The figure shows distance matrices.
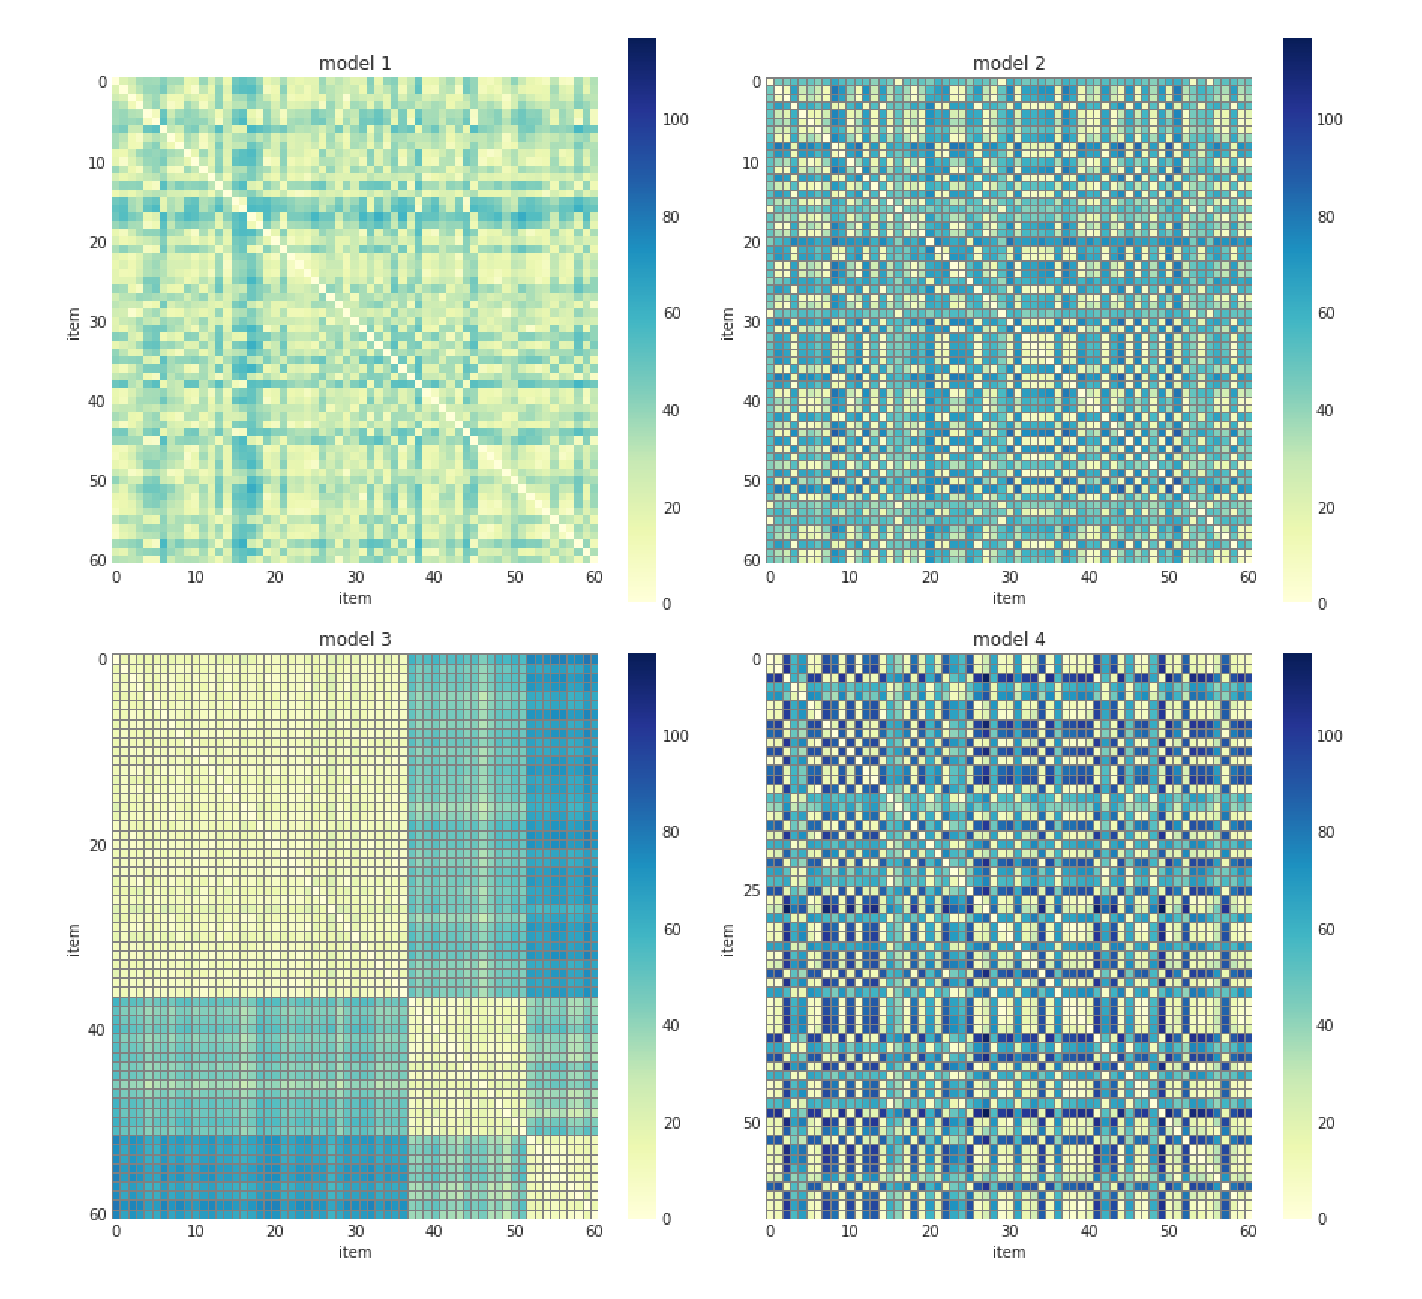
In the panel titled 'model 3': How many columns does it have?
61
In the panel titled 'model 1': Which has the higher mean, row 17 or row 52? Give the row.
17
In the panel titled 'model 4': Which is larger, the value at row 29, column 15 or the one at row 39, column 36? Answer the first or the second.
the second
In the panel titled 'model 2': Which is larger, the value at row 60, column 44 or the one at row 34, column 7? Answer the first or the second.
the second
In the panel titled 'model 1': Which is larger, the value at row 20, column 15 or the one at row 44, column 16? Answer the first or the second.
the first
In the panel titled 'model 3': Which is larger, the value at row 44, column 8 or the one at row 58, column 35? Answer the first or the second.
the second
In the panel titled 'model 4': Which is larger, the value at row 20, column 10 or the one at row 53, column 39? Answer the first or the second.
the first
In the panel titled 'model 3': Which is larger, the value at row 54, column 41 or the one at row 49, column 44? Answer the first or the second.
the first
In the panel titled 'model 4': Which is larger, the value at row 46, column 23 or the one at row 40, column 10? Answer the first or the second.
the second
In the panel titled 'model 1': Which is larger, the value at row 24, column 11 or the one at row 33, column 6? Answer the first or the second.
the second
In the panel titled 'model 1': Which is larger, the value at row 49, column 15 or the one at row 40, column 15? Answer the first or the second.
the second
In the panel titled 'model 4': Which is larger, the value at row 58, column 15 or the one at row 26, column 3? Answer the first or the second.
the second
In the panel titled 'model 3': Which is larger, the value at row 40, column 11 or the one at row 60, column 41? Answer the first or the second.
the first
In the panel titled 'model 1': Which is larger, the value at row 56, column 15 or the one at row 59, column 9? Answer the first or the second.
the first
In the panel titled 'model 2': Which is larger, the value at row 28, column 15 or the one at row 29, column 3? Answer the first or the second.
the second
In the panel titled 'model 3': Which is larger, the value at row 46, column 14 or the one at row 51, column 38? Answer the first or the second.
the first
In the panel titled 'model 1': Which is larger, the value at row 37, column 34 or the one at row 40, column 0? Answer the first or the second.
the first
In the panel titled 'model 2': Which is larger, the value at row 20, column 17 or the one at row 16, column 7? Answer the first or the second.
the first
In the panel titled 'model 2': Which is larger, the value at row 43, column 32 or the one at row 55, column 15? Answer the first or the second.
the first
